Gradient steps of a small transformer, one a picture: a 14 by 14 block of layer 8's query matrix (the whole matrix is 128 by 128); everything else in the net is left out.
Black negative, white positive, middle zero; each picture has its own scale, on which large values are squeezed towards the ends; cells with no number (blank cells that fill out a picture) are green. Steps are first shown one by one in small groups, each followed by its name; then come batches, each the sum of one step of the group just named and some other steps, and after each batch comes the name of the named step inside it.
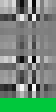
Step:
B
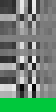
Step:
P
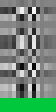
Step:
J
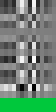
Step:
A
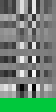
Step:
A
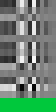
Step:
P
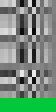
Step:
J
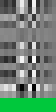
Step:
A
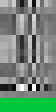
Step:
B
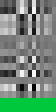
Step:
A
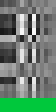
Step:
B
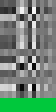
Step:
J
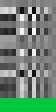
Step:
B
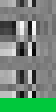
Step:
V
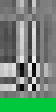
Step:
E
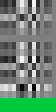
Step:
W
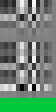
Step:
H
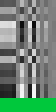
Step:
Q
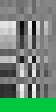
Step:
Q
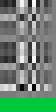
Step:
H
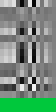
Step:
E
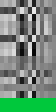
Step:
V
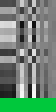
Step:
Q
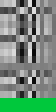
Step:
V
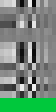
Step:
V
